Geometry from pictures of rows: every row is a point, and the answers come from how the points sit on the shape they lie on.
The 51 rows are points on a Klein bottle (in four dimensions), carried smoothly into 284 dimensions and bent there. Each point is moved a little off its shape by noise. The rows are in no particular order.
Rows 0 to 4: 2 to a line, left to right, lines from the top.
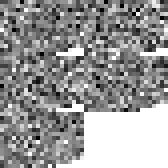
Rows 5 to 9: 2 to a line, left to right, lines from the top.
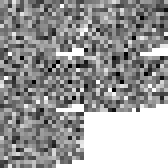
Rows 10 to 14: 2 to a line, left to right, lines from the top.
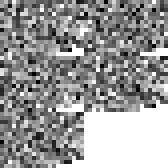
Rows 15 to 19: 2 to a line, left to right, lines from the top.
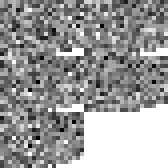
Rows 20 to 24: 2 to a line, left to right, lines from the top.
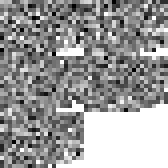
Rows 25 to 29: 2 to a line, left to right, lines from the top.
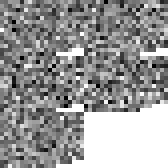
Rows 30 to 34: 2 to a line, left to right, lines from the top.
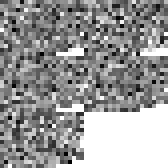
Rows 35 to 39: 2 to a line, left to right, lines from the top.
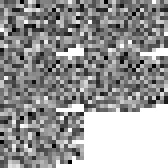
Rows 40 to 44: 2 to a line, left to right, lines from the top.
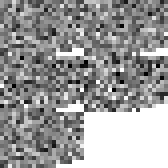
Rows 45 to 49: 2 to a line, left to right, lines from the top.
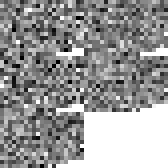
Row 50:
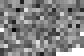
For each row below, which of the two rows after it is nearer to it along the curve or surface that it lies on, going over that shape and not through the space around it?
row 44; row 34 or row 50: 34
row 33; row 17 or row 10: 10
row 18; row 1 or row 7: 7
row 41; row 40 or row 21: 21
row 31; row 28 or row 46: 28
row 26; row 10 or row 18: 18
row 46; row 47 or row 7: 7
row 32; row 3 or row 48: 3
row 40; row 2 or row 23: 2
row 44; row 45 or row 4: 45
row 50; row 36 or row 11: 36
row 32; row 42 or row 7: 7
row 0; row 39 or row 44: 44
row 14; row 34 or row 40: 40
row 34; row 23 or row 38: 38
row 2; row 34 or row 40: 40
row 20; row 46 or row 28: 28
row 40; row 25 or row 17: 25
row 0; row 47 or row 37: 47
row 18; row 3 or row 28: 3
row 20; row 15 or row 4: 4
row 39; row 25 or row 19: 19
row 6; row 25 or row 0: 25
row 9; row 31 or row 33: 33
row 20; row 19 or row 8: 19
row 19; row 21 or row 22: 21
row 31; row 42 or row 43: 43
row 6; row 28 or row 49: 28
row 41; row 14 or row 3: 14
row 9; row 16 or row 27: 27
